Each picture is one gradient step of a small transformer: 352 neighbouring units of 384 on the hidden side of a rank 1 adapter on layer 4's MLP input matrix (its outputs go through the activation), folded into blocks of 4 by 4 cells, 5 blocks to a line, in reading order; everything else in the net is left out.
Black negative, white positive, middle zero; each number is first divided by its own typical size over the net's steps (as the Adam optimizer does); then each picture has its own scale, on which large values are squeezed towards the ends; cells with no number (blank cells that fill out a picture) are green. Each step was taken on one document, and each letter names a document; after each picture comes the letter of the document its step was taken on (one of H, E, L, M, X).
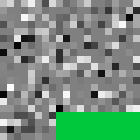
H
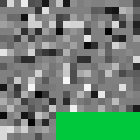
H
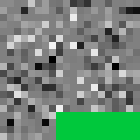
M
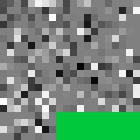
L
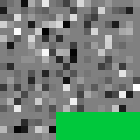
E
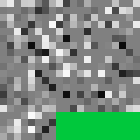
H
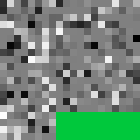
H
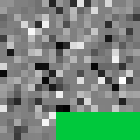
M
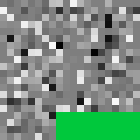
M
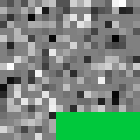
L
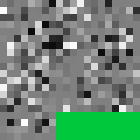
M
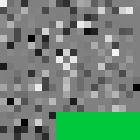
E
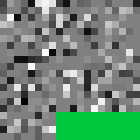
L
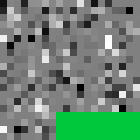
E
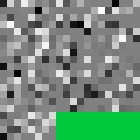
H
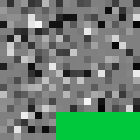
L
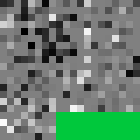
L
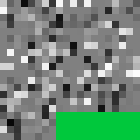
L
